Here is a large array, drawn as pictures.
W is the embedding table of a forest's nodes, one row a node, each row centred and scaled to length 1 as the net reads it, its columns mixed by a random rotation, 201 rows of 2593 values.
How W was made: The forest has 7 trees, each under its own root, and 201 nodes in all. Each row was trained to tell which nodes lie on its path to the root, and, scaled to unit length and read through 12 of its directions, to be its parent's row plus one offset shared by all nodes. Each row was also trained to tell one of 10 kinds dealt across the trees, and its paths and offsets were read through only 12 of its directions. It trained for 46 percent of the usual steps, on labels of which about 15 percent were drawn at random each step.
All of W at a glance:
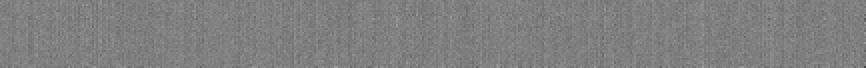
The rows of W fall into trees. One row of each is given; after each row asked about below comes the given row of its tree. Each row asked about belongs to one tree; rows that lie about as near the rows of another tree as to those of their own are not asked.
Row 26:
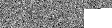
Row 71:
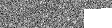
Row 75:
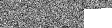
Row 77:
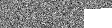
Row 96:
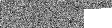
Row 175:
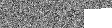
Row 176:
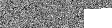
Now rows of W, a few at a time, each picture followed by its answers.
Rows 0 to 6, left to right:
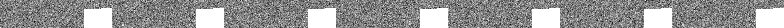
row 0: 71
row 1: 26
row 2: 96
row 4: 77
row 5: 77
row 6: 26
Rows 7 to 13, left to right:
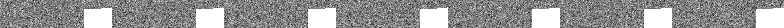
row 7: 26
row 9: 176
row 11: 77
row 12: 176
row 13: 77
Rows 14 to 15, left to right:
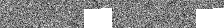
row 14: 176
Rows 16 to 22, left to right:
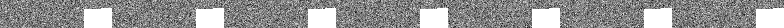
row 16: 77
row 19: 77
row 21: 96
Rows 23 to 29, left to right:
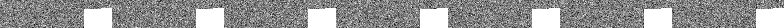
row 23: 176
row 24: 175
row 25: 75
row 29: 176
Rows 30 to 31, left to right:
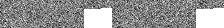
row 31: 71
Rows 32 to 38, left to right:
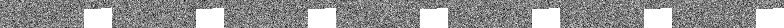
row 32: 96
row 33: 176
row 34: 75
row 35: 77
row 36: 26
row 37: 26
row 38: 77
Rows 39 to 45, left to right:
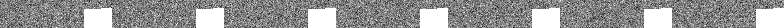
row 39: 77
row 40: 175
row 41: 176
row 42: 77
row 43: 175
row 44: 176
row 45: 175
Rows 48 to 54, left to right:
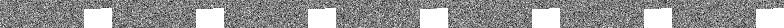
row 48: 96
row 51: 175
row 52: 176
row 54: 71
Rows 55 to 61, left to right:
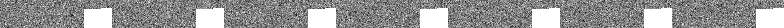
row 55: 175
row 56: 77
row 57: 75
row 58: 176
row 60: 77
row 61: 71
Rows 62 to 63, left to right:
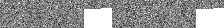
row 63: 75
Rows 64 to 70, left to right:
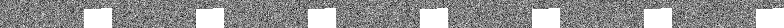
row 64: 75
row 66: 77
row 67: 75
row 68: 26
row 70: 26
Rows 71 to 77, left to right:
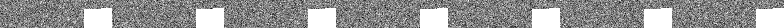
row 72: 26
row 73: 75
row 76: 96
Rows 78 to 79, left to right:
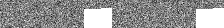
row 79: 77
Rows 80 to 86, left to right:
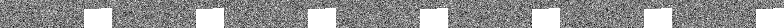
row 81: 176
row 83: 75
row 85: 77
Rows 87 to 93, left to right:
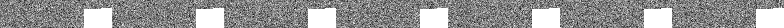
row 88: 26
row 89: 77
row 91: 77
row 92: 75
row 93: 176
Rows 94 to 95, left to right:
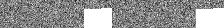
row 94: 77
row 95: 75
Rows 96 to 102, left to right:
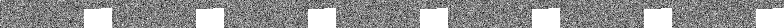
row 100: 26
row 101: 75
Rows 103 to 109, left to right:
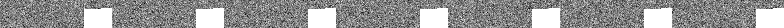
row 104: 75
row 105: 77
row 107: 96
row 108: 77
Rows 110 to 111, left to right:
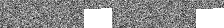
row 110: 176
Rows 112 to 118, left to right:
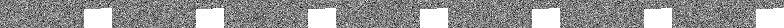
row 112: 77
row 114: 26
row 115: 26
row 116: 77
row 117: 96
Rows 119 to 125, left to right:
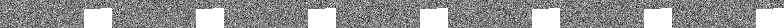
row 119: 176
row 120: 176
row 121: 176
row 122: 26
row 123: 26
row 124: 26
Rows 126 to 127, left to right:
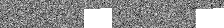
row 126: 176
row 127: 75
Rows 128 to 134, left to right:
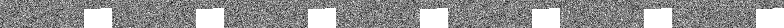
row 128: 176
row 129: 96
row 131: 96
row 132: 176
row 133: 75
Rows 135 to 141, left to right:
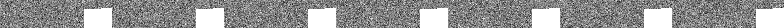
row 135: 26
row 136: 75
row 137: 96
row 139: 75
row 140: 176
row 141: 26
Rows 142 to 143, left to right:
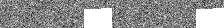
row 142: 26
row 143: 26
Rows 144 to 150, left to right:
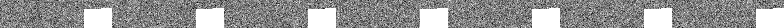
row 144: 26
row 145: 96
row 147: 75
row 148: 176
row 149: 71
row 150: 71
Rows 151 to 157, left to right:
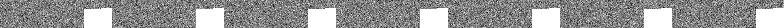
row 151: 71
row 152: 75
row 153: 75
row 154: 77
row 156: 75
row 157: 71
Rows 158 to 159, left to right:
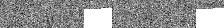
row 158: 75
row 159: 176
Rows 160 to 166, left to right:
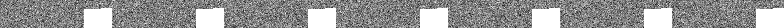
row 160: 75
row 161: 176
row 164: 75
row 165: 176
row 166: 77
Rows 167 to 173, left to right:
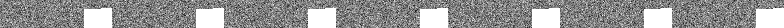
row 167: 77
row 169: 77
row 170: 75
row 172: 77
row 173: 75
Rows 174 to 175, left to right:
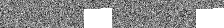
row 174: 176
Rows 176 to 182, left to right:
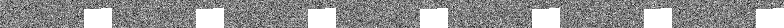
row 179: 75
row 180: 176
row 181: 75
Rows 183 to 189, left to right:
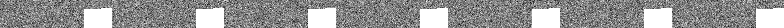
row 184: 176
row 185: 176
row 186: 77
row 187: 75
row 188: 96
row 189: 71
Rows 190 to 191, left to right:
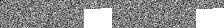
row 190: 75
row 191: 77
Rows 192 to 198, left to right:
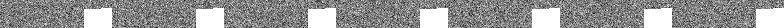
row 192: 77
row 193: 176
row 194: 176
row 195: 26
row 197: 26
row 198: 75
